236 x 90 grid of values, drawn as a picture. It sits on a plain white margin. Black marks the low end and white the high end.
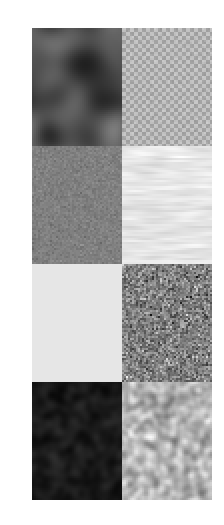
It is made of 4 by 2 panels. Panel 1,1: low, smooth. Panel 1,2: high, checkered. Panel 2,1: middling, fine-grained, faint in contrast. Panel 2,2: very high, streaked across, faint in contrast. Panel 3,1: very high, flat. Panel 3,2: middling, fine-grained, strong in contrast. Panel 4,1: very low, blotchy, faint in contrast. Panel 4,2: high, blotchy.
